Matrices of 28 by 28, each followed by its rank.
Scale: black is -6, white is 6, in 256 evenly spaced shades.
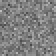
full rank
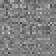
five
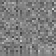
five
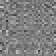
five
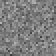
full rank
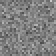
full rank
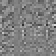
five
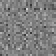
five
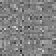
five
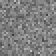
full rank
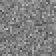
full rank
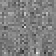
five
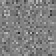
five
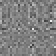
five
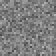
full rank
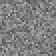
full rank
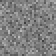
full rank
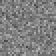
full rank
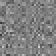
five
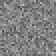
full rank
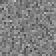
full rank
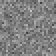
full rank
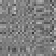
five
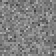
full rank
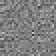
five
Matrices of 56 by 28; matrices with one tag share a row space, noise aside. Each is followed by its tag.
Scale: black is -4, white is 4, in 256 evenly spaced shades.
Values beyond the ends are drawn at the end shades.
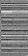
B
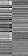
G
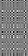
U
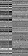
G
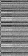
B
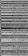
B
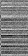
B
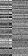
G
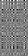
U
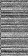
B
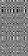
U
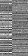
G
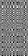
U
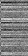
B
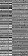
G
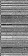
B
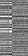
G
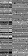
G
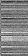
B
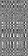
U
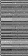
B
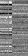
G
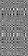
U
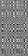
U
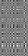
U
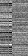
G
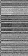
B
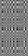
U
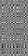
U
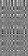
U
